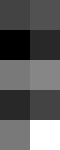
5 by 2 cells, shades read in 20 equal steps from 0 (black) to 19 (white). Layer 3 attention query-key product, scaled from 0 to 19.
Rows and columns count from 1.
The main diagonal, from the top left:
5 3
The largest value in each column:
9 19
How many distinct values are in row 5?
2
